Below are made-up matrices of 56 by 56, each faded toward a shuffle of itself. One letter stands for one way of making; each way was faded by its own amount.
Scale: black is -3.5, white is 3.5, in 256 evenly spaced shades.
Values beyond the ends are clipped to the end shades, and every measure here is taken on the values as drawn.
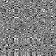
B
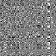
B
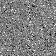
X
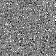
X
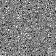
X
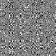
B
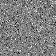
X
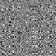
B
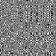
B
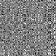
B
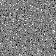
X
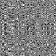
B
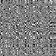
B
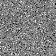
X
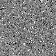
X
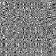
B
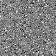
X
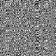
B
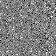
X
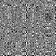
B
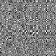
B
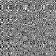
B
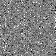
X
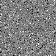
X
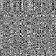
B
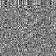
B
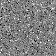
X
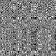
B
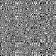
B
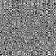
B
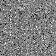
X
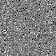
X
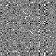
B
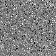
X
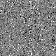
X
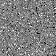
X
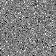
X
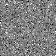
X
